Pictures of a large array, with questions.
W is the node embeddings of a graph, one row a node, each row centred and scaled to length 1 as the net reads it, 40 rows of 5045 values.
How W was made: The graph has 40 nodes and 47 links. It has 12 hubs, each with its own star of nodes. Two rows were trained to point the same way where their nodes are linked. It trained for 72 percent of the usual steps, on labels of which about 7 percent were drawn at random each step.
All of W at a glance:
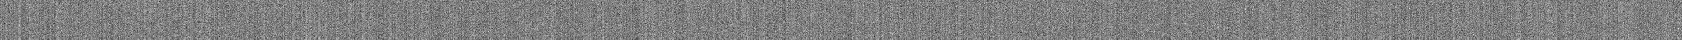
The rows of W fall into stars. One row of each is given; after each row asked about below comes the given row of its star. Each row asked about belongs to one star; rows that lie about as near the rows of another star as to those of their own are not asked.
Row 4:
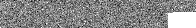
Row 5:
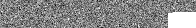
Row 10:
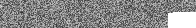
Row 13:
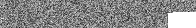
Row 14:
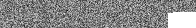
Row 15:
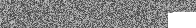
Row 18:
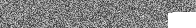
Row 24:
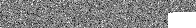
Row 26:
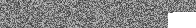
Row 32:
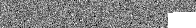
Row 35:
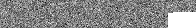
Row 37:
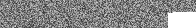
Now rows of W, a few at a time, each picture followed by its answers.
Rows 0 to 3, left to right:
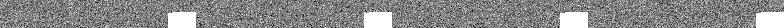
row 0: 14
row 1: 4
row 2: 26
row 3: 10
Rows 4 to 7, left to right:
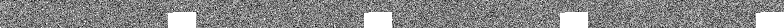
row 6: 18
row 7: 32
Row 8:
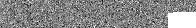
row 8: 15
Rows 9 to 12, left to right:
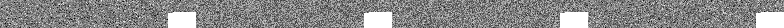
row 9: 24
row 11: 5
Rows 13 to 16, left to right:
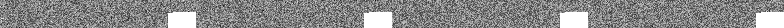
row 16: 35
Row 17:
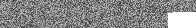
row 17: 4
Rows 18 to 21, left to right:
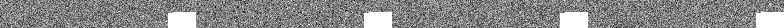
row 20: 32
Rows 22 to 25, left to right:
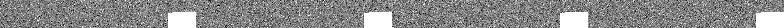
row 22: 37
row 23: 13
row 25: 13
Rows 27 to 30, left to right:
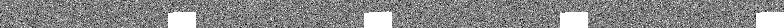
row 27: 24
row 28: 10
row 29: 26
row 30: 15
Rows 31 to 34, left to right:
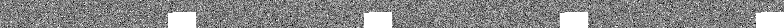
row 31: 13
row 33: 24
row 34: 15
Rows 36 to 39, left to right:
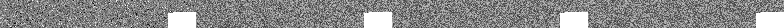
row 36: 26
